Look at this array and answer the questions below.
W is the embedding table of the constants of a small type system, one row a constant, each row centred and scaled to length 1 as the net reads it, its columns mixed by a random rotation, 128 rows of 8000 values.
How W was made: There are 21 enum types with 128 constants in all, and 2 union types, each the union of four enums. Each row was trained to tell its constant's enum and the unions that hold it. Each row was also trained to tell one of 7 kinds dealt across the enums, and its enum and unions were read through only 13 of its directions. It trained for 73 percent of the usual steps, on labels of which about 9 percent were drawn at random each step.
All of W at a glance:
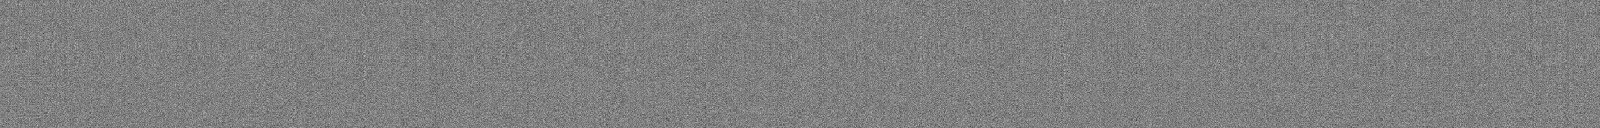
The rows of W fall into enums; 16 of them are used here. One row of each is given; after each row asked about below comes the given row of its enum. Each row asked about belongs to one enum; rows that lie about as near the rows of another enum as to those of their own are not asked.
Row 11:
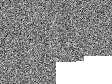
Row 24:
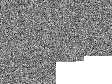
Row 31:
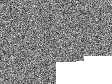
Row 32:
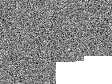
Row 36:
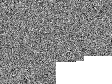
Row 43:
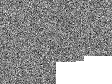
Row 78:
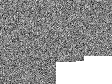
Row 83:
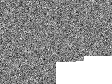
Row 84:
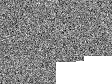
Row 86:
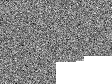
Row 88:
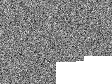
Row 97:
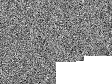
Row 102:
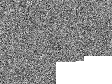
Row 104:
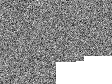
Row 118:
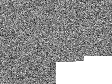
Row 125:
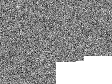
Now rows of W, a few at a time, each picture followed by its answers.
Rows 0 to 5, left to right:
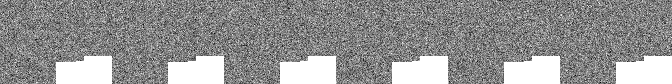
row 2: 104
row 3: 83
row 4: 97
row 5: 97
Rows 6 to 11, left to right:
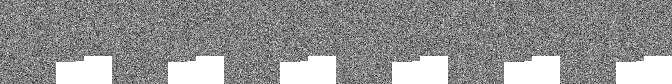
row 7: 24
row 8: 11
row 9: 43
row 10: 11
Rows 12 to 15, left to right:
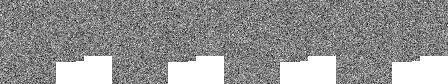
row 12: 97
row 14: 11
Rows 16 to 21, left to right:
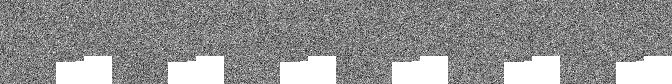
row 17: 118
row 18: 84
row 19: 118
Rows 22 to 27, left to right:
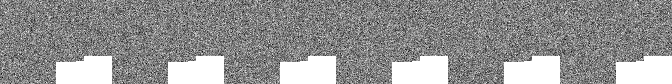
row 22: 88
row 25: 11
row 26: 97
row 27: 104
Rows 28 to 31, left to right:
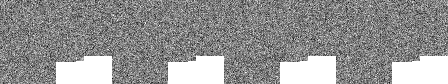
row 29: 97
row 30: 24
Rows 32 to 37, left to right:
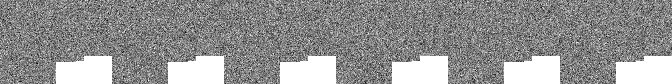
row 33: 104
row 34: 84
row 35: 88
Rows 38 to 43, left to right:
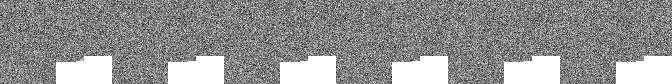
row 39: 43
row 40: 104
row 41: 102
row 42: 43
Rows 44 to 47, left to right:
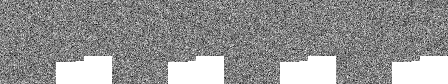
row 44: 88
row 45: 24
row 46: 118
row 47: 43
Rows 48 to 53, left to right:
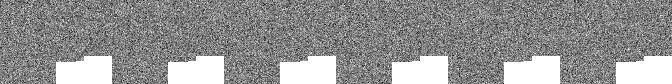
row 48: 43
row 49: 84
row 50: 31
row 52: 118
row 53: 84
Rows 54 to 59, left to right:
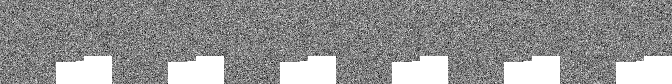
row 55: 118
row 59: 104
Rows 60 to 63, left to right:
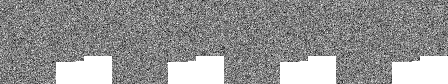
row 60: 32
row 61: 86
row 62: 118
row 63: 102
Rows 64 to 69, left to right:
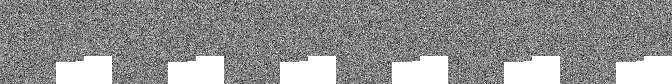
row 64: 24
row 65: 88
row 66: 43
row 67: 31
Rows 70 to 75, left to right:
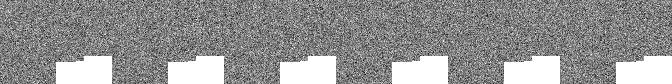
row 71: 43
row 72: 83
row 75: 31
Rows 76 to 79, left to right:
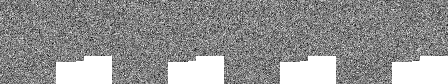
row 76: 24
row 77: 36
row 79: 24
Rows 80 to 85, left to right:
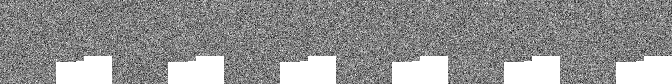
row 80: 11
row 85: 84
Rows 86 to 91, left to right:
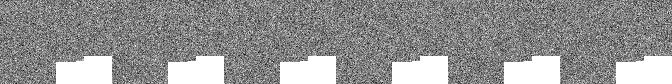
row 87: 32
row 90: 88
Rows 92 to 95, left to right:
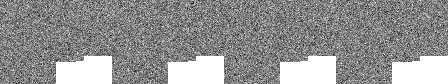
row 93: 104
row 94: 32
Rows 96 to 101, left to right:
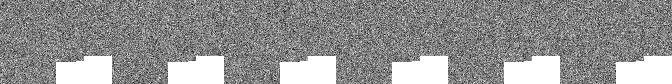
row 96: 11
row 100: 11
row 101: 104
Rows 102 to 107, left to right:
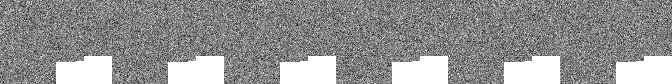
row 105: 118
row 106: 84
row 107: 32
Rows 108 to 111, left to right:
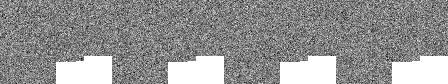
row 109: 83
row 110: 97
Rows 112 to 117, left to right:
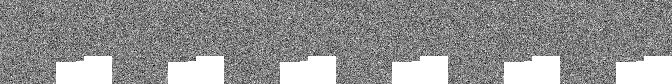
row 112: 32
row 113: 32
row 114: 86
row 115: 24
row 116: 32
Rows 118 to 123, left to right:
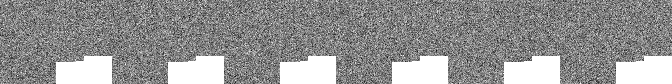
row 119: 83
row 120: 83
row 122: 88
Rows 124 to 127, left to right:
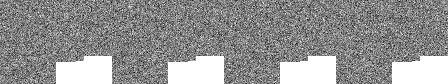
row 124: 83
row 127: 84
